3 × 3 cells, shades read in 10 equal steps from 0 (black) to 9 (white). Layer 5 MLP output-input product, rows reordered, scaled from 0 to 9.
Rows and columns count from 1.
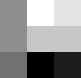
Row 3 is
4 0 1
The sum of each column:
14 16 16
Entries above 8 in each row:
1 0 0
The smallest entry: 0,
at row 3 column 2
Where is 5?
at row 1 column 1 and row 2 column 1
